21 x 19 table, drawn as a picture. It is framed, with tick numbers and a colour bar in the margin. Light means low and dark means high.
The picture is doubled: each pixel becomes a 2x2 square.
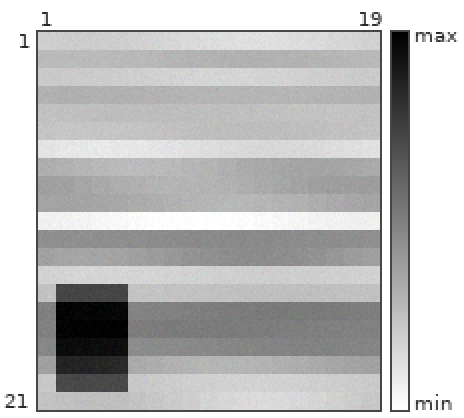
The ninth with the highest average is the bottom left. Values change most from cell to cell in the bottom left. An odd patch, higher than its surroundings, sits in the bottom left. The values are skewed, with a long tail toward high values. The grain runs across in streaks. On average the colour sits 30% of the way up the scale.
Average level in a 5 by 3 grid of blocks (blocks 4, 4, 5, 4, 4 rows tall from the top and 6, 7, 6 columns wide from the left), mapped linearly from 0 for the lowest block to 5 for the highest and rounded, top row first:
0 0 0
0 0 0
1 1 1
5 2 2
5 1 1
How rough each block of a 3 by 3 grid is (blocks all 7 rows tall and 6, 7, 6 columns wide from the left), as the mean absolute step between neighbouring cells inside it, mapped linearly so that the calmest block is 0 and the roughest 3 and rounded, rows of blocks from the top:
000 | 111 | 300
